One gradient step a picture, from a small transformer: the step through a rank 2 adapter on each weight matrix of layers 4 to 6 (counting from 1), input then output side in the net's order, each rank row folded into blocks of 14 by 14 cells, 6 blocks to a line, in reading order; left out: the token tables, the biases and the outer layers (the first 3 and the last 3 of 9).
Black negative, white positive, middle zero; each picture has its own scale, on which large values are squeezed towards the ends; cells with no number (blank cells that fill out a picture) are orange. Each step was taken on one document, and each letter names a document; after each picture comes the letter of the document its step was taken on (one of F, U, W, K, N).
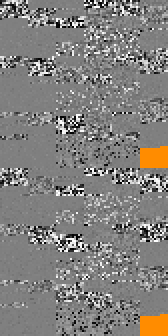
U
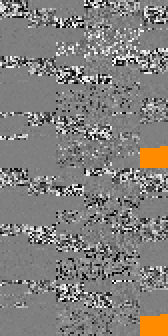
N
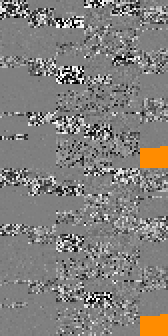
N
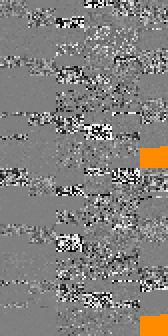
N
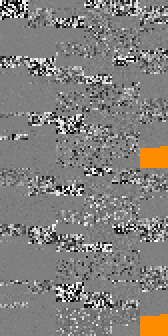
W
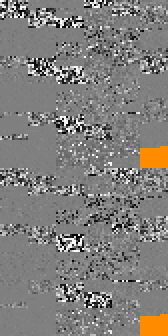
N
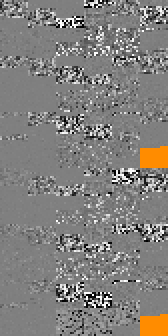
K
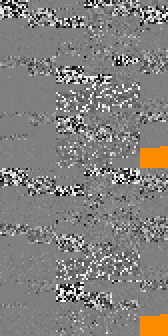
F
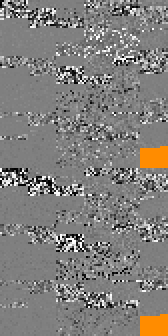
U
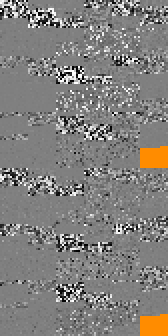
F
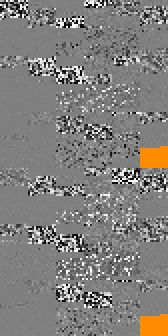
N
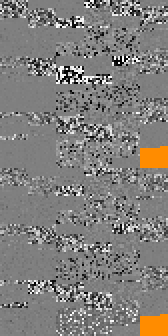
F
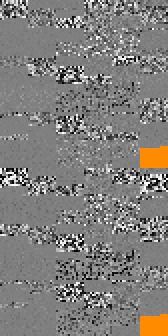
W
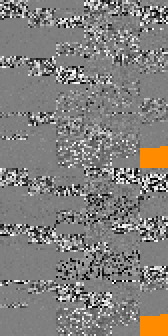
U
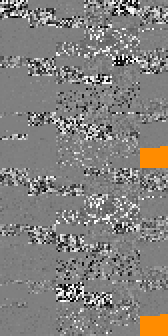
F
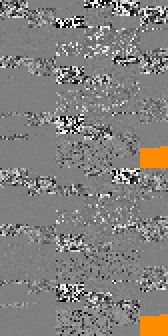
K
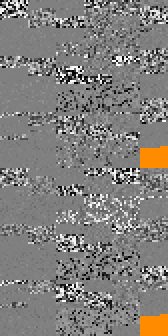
W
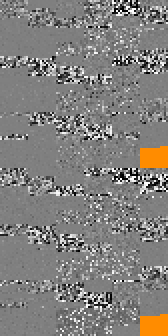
W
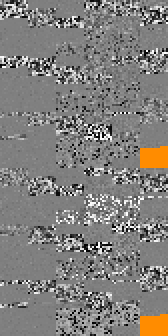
U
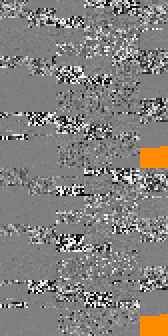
N
